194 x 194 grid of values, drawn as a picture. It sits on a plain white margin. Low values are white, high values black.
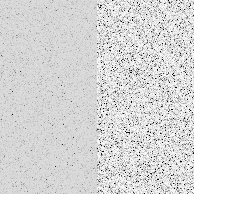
No row or column stands out. No regular stripes run through it. The texture is fine-grained noise. The left part is calmer, up to a seam about 50% of the way across. The values are skewed, with a long tail toward high values.
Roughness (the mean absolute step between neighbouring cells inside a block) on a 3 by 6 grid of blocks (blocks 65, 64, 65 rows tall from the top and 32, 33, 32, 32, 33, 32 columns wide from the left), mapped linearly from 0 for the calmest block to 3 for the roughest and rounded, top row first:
000333
000333
000333
